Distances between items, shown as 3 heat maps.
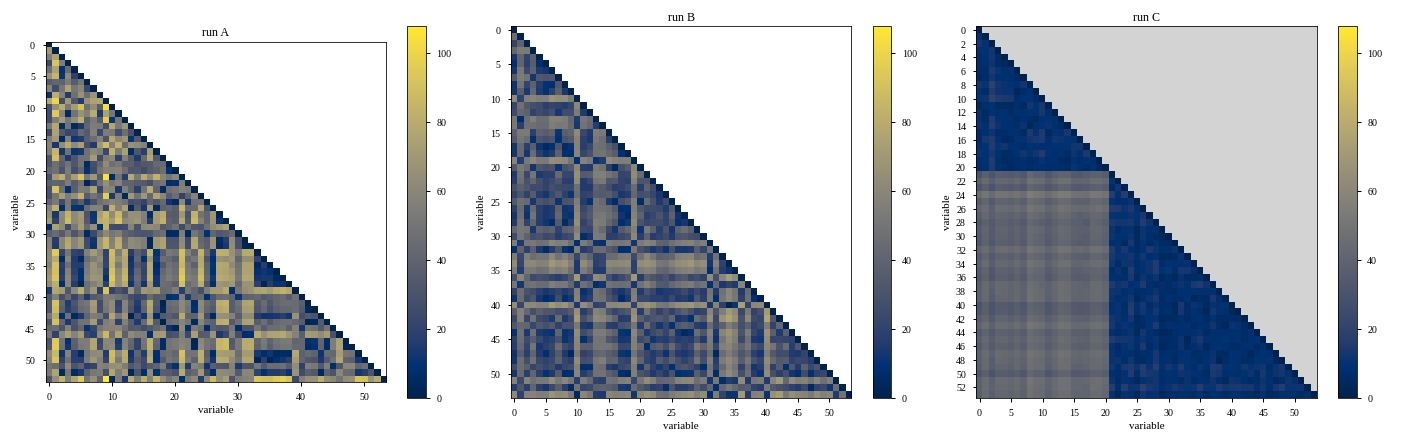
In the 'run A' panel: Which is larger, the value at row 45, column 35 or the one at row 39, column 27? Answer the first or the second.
the second
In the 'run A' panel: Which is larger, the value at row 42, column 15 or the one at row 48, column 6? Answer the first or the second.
the second
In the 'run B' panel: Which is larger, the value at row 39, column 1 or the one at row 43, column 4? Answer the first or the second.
the first
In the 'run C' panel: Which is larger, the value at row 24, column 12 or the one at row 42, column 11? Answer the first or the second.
the first
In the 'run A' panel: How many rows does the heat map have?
54
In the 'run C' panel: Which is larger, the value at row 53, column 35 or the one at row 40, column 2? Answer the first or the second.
the second
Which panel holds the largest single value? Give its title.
run A
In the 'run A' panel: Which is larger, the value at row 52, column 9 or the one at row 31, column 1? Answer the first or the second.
the first
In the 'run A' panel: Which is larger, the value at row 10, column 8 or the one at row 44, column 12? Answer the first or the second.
the second
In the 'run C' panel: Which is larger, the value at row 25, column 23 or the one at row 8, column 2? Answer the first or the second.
the second
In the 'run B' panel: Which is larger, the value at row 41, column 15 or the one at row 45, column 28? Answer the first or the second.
the first
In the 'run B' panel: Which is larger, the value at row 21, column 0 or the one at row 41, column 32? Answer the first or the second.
the second
